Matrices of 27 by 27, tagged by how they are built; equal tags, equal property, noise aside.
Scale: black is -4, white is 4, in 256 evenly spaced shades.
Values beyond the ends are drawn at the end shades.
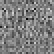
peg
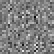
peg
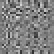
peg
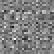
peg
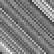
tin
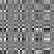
peg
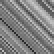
tin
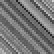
tin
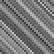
tin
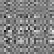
peg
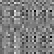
peg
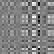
peg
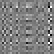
peg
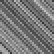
tin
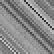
tin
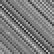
tin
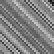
tin
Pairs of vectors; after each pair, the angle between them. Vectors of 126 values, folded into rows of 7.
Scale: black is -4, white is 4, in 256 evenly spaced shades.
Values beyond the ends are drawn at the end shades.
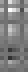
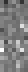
orthogonal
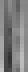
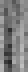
nearly parallel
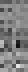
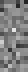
partly aligned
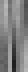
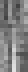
nearly opposite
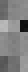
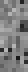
partly aligned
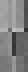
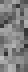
orthogonal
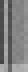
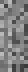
partly opposed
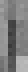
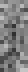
partly aligned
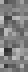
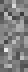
partly opposed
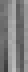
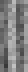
nearly parallel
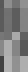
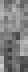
nearly opposite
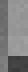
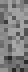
partly aligned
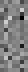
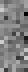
orthogonal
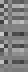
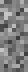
orthogonal
